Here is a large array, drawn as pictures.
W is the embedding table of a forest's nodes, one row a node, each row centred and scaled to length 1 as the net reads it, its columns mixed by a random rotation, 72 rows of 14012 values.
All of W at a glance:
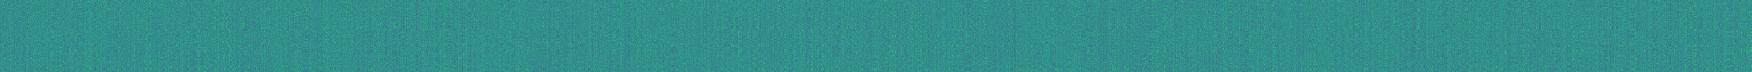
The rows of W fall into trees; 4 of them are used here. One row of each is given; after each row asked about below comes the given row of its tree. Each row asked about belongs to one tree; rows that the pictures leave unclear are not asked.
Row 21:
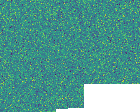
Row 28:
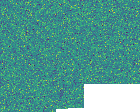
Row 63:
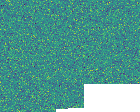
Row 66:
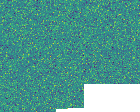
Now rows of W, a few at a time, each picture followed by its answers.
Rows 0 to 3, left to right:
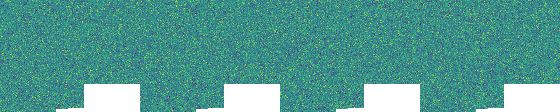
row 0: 63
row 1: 63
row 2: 66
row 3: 21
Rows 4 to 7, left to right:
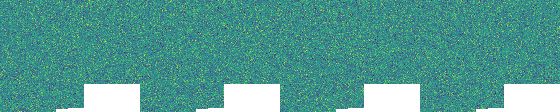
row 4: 63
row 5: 21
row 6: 21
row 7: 63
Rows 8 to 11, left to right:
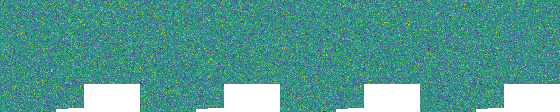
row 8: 28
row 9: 28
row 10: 28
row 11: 63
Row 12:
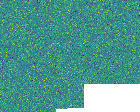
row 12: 66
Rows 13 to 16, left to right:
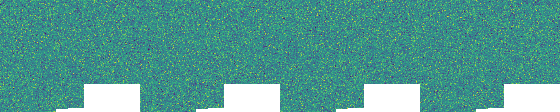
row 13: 21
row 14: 63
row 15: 66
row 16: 21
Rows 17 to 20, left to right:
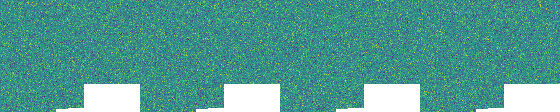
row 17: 28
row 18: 28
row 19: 66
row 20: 28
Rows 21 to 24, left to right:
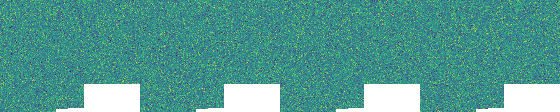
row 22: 28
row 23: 28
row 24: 63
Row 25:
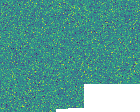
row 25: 28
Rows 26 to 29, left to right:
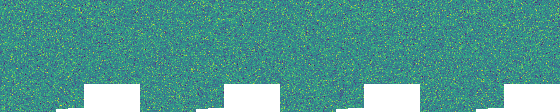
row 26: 28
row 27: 28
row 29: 21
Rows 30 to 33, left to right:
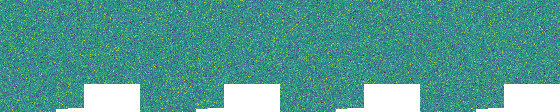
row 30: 21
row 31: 66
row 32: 66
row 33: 63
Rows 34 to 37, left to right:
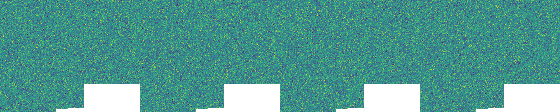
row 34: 66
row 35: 66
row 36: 66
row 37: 66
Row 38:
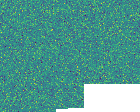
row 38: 21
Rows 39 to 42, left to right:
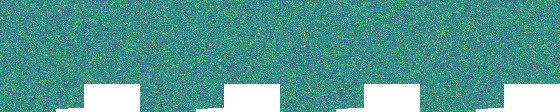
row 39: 28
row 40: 66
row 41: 28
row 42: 28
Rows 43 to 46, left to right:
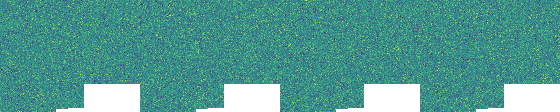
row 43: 63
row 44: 21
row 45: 21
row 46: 21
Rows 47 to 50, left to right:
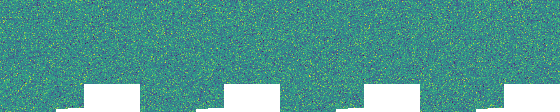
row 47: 66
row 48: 28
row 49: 66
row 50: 66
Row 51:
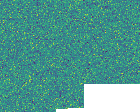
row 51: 66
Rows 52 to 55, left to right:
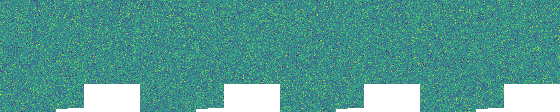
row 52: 66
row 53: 21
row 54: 66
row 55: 21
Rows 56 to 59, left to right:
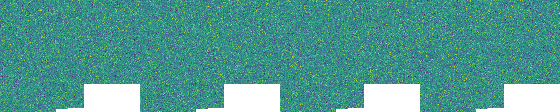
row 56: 21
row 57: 63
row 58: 63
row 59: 66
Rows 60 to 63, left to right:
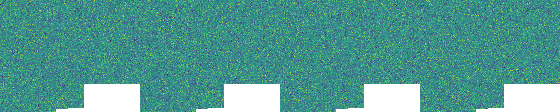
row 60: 21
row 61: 63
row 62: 21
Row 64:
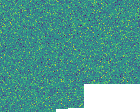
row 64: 21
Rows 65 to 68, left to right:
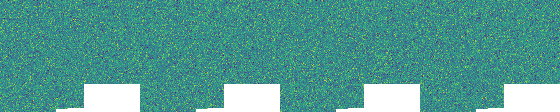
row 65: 66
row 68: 21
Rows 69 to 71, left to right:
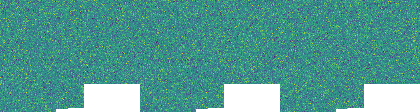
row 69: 21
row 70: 21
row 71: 66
